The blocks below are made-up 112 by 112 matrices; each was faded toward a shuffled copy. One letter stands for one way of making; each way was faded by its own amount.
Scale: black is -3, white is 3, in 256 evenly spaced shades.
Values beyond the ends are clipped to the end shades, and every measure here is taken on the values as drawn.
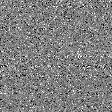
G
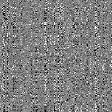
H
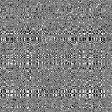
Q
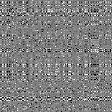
Q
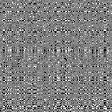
Q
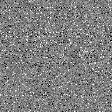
G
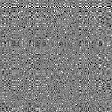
Q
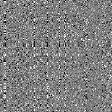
H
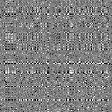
Q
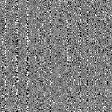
H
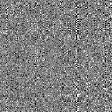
H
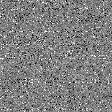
G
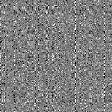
H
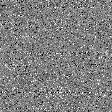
G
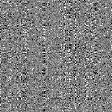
H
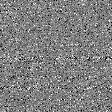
G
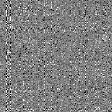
H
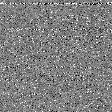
G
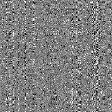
H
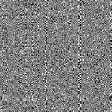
H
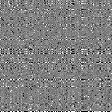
Q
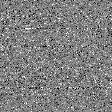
G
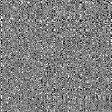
H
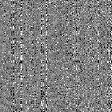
H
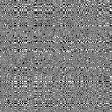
Q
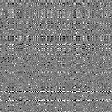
Q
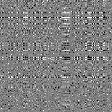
Q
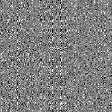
H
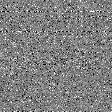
G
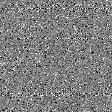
G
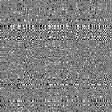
Q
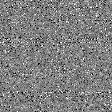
G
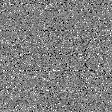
G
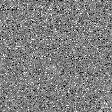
G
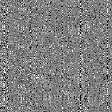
H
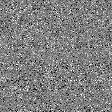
G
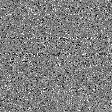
G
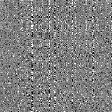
H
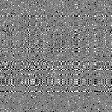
Q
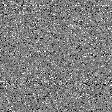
G
